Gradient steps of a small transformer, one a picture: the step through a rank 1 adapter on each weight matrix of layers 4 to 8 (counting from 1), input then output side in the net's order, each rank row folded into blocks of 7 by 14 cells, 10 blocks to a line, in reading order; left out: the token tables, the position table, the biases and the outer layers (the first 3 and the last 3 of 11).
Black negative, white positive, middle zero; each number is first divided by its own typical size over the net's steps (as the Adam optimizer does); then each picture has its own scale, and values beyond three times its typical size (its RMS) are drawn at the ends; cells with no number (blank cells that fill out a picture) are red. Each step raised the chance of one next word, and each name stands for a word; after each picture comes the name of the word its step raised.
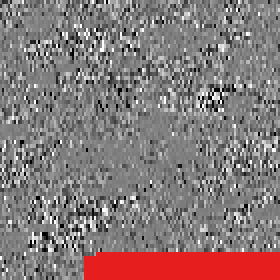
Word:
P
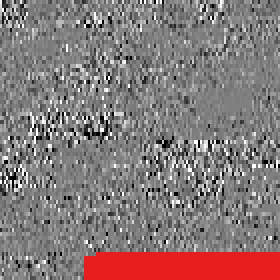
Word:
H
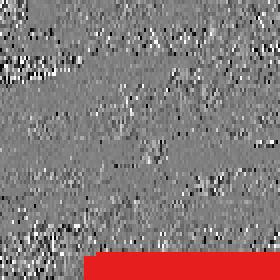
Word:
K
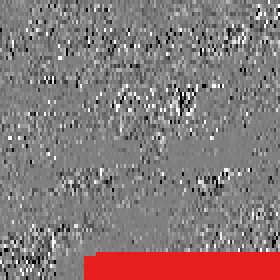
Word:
K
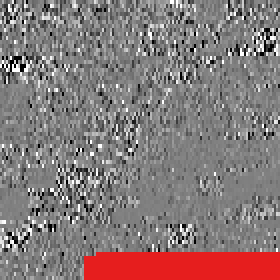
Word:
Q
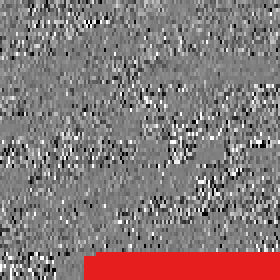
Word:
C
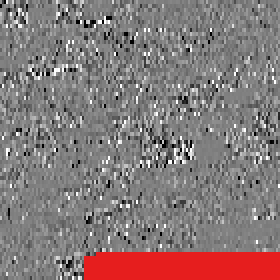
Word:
H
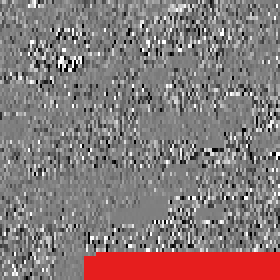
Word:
C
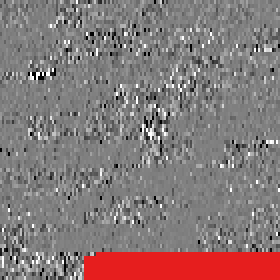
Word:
K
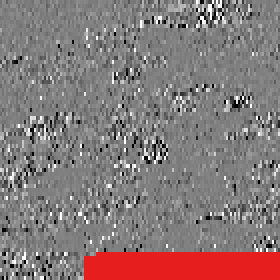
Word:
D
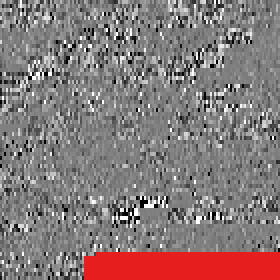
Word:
P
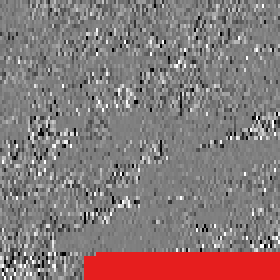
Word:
K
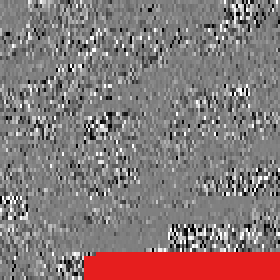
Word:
H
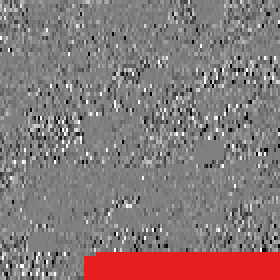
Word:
D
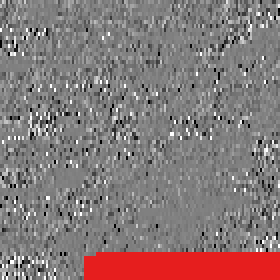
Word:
D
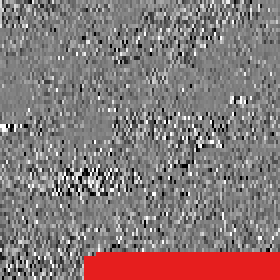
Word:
Q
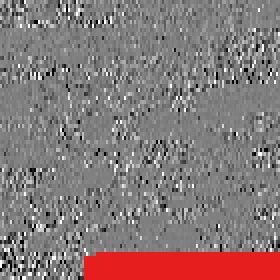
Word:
D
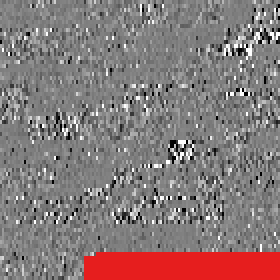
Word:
K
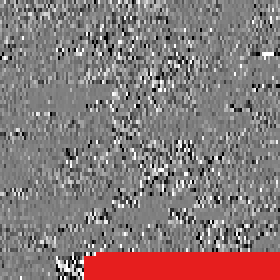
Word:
C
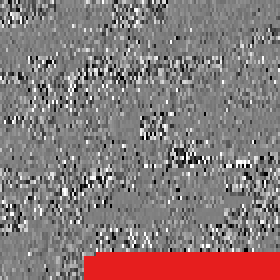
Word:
P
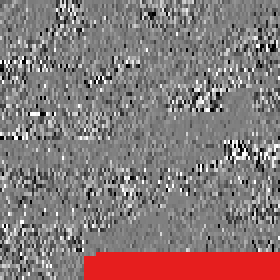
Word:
Q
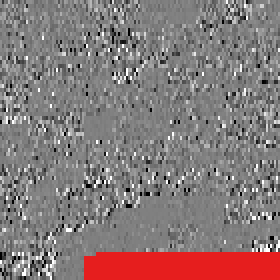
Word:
D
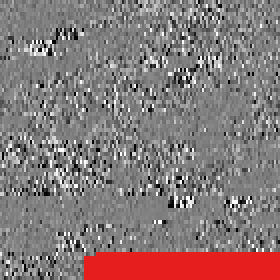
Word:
C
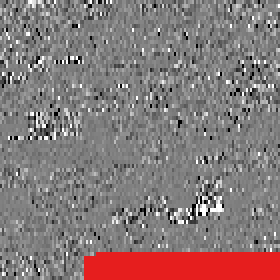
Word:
K
